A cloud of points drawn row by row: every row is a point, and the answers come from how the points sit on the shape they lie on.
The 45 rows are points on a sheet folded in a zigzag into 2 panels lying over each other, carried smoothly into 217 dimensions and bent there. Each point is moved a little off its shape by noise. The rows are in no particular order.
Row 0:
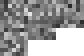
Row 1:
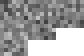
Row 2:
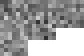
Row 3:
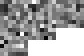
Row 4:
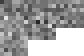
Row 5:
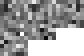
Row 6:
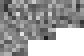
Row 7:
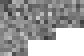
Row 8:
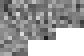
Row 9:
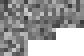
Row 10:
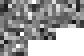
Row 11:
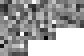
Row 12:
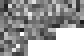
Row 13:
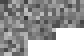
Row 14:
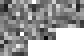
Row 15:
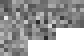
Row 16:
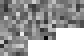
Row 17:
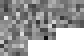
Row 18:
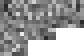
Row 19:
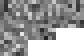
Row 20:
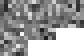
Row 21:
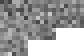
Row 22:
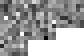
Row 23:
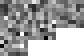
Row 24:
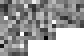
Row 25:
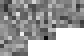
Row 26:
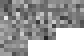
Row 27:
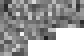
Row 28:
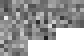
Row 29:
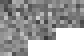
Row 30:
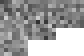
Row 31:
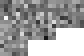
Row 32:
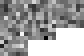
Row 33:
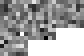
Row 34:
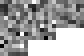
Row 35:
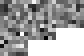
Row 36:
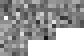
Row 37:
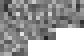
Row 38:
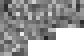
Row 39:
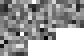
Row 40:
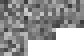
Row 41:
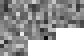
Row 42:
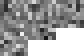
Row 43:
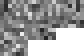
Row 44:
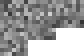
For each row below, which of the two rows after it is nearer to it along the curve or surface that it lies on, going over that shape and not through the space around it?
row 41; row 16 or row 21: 16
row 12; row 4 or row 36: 36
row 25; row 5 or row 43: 5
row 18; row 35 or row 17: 35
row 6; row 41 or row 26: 26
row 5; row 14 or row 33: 33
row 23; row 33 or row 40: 33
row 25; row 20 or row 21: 21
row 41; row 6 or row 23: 23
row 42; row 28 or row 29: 28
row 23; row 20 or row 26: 20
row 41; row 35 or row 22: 35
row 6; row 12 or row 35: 12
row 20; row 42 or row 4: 42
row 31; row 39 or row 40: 39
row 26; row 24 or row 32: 24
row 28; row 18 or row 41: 41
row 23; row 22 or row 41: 41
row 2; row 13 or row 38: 13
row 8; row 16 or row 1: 16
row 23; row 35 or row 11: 35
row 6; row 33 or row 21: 21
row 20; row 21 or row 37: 37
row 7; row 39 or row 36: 36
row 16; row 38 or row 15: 15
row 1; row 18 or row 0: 0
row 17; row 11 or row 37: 11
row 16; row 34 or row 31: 34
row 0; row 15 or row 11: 15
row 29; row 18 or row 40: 18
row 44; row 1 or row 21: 21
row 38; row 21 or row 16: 21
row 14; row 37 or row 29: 37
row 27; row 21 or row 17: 21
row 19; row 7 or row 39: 39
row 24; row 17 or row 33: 33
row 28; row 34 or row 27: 34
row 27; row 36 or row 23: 36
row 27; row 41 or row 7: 7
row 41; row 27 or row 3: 3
